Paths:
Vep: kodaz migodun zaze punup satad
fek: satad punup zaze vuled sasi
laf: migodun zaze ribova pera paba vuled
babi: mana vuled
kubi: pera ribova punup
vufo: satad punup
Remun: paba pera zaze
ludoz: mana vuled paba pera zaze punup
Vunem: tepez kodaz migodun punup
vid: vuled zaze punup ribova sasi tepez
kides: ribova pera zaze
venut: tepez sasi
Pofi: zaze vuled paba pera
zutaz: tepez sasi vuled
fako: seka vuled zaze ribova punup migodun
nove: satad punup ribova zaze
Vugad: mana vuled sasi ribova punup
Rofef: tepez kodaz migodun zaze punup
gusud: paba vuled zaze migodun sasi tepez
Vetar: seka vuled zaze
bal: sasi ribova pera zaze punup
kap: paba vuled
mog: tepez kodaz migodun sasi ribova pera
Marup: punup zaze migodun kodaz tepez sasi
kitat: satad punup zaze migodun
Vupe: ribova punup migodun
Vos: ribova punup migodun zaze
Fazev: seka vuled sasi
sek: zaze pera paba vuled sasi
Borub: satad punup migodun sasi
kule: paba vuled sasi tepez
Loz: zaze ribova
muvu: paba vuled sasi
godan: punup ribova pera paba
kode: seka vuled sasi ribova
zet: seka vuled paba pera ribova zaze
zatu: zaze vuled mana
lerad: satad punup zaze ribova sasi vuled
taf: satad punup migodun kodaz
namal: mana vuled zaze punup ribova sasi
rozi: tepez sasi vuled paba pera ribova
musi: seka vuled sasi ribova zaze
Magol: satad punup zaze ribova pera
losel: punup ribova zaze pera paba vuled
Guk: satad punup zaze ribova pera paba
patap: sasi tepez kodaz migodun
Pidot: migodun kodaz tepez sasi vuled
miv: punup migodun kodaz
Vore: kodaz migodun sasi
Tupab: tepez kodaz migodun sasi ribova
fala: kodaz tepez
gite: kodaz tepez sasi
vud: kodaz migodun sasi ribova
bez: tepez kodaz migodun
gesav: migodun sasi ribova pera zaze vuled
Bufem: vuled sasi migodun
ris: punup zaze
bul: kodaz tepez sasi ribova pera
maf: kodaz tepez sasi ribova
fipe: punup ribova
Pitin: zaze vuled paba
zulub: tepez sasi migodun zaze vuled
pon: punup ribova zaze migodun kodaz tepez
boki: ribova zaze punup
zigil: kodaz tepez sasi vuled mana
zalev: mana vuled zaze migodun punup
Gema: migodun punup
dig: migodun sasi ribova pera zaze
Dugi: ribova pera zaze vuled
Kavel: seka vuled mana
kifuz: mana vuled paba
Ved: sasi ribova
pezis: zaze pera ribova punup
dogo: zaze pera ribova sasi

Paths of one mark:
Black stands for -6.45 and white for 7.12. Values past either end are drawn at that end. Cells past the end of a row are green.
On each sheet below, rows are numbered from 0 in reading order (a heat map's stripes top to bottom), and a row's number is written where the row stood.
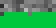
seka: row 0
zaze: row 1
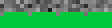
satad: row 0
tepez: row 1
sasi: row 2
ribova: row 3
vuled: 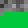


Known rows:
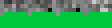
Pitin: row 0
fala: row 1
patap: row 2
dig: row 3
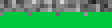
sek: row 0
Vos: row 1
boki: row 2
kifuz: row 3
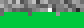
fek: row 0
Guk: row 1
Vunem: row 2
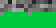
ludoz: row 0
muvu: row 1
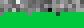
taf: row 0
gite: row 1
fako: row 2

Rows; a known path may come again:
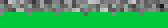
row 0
gesav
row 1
sek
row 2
Dugi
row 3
bal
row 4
zalev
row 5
zatu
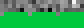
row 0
patap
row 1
zulub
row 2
Borub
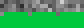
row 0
babi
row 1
Vugad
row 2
boki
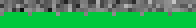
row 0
venut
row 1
fala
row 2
kifuz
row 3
Pofi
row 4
muvu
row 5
Vore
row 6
ris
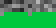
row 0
kule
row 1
Ved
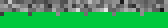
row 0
musi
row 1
Kavel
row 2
laf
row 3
kubi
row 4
ludoz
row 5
gite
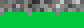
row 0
maf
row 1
rozi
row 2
pon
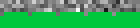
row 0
fek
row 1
pezis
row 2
Guk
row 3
Rofef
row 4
Bufem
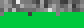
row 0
taf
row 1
zet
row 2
Pitin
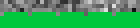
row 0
Vunem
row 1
Remun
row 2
kap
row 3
Magol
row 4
Marup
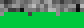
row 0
gusud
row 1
fako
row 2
zigil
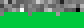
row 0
godan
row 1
dig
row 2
Pidot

